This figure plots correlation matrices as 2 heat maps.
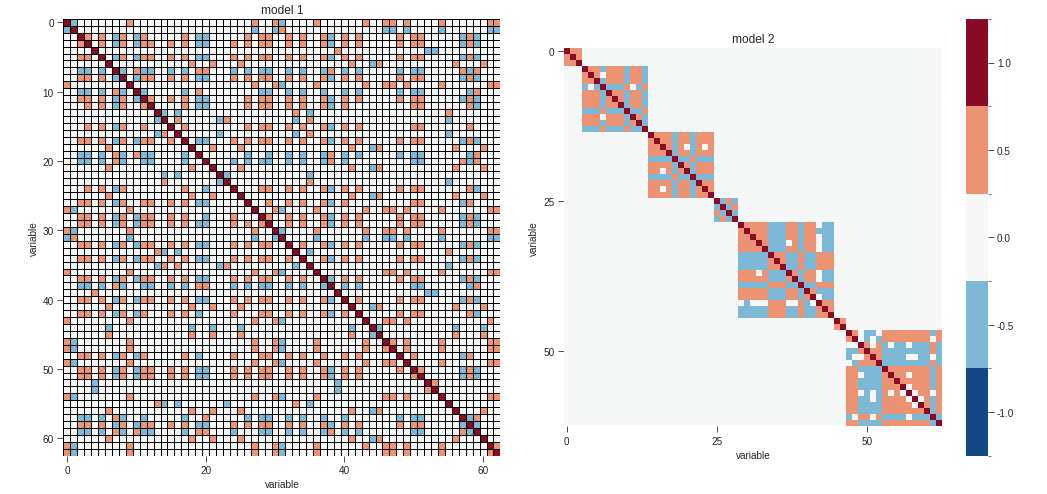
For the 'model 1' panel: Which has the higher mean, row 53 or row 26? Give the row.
26
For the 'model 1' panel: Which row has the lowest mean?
38
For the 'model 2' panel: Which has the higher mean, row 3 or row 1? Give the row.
3
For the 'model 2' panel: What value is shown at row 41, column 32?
0.5
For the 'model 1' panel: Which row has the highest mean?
15
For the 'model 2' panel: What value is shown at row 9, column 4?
0.5
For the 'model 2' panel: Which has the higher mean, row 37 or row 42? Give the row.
42
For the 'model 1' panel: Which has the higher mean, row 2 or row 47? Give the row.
2
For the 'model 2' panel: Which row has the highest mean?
48
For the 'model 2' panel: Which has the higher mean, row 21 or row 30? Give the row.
30
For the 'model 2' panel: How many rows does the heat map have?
63
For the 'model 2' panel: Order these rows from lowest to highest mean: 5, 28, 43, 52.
52, 43, 28, 5
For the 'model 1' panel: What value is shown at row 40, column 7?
-0.5
